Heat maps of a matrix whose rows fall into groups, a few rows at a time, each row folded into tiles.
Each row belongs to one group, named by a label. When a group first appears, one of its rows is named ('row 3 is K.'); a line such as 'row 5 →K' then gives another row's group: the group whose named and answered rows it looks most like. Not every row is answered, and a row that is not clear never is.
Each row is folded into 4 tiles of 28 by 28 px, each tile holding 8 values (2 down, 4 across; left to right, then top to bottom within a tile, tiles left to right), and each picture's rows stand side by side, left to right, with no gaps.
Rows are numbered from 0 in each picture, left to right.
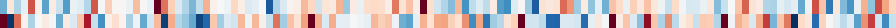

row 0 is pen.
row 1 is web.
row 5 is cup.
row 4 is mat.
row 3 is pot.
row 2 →cup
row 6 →cup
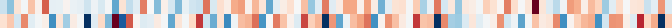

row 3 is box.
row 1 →pen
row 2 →box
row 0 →web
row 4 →pot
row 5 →box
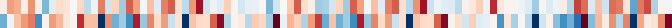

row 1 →pot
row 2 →cup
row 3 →pot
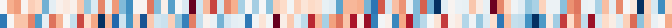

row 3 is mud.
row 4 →web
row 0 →box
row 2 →cup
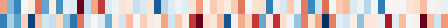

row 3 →cup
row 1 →cup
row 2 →box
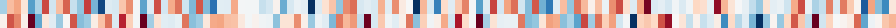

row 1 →mud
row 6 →web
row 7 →mud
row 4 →mud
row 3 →mud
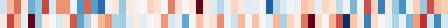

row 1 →pot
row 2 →cup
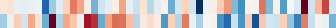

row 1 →mat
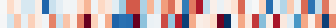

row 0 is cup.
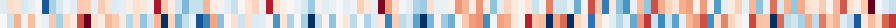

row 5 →pen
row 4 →box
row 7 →pot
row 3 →web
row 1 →web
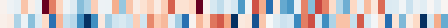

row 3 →web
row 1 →pot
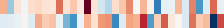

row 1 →box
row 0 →pot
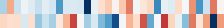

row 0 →mat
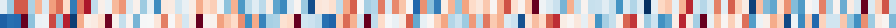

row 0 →pot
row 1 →cup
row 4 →pot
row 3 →mud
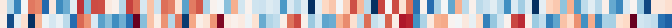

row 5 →mat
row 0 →pen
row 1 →pot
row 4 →mat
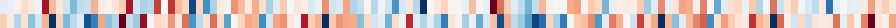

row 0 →web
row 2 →box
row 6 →box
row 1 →mud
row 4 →web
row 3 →mat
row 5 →box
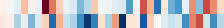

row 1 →pen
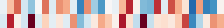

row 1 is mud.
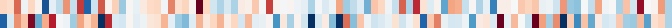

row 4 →cup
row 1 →pot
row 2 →web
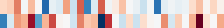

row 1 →cup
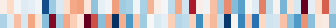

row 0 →cup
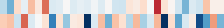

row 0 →web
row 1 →web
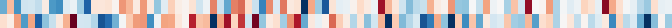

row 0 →mat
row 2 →mud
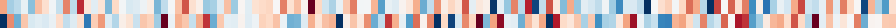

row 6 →mud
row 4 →box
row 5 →mat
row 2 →pot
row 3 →box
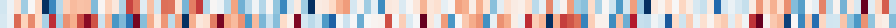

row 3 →cup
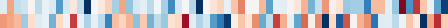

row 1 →mat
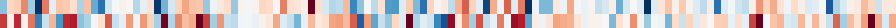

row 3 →mat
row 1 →cup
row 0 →mud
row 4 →mud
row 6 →cup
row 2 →pot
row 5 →mat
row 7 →cup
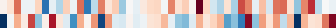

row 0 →box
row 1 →pot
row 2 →pot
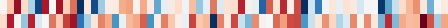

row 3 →cup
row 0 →mud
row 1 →box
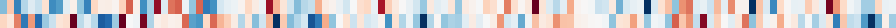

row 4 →pot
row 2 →web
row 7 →web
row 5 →mat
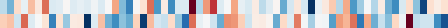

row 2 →mat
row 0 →web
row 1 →pen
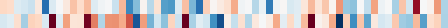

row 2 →cup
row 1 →mat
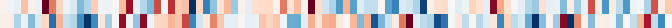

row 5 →pen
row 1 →mud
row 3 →mat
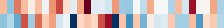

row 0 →pot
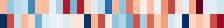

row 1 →pot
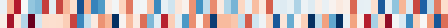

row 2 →web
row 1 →box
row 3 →box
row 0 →mud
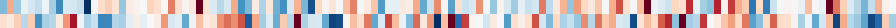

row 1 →pot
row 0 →mat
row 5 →pot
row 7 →web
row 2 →mat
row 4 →pen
